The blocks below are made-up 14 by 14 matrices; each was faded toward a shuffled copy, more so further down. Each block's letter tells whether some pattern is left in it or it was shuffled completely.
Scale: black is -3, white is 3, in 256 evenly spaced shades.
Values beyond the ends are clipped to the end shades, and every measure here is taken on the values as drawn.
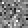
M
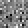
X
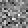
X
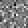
M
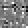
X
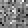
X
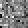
X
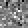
M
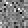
M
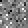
M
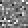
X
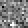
M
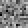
M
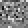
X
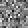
M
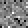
M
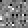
M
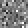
X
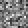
X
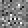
X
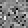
M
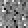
M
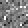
M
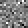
M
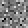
M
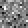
M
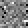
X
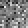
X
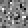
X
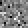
M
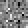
X
